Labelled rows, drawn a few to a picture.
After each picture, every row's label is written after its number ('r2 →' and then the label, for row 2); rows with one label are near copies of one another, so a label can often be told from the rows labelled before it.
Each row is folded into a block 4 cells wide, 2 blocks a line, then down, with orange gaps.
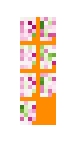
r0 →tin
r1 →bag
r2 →tin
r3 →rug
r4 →tin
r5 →bag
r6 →bag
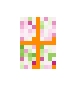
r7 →tin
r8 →bag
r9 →rug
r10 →rug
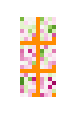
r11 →rug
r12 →rug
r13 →tin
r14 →bag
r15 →bag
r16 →tin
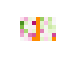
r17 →bag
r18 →rug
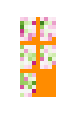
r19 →bag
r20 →bag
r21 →rug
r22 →rug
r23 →rug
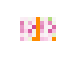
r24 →tin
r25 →tin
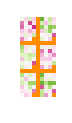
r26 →tin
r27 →rug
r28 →rug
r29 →tin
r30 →rug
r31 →rug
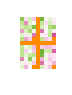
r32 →rug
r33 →rug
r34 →rug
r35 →bag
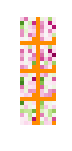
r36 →bag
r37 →tin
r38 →tin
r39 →tin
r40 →bag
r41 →bag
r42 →rug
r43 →rug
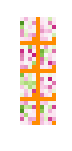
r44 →bag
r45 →tin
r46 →tin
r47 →bag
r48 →rug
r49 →tin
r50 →bag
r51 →bag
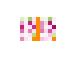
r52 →tin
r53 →tin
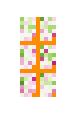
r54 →rug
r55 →rug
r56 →bag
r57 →rug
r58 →bag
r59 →rug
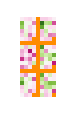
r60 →bag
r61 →bag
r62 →tin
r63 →rug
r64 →bag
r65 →rug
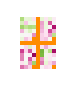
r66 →rug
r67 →tin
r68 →tin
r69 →bag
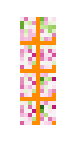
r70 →bag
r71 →rug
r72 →tin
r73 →tin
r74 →tin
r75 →bag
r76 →tin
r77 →bag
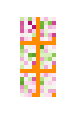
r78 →tin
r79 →bag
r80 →rug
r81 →rug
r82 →bag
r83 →bag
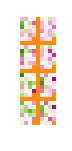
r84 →bag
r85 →tin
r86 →bag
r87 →tin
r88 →rug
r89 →bag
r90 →rug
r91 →bag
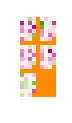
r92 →tin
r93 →bag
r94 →tin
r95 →tin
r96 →rug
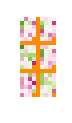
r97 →bag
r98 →bag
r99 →rug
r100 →bag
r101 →tin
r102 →rug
